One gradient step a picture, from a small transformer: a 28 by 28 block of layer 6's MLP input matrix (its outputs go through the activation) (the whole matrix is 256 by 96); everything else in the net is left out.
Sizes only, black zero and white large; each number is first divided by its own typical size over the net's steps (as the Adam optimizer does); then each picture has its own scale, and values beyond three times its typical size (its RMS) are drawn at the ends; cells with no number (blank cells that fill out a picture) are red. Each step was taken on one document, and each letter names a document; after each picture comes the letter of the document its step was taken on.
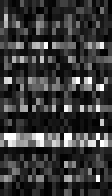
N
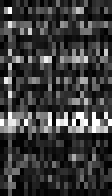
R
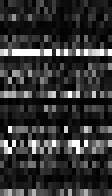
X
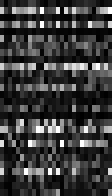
X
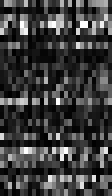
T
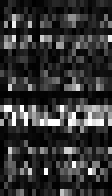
R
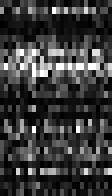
X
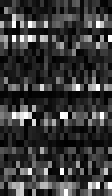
R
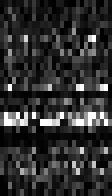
R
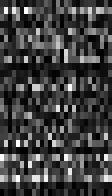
N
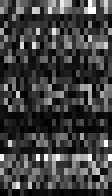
N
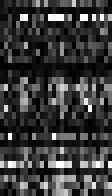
T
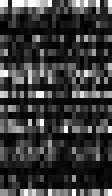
X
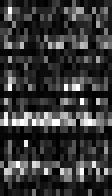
R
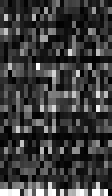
X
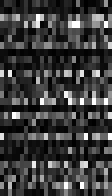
T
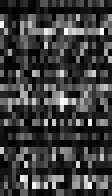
T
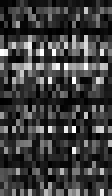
X
